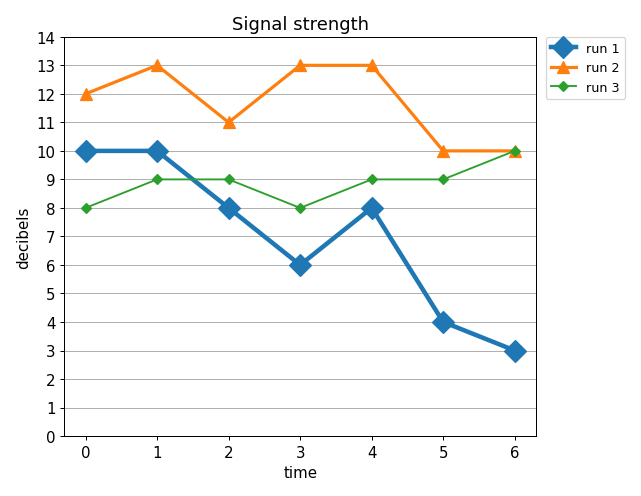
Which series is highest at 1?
run 2
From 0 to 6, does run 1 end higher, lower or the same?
lower
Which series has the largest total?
run 2
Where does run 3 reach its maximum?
6
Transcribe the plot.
Title: Signal strength
x-axis: time, ticks 0 1 2 3 4 5 6
y-axis: decibels, ticks 0 1 2 3 4 5 6 7 8 9 10 11 12 13 14
Legend: run 1, run 2, run 3
Values:
run 1: 10 10 8 6 8 4 3
run 2: 12 13 11 13 13 10 10
run 3: 8 9 9 8 9 9 10
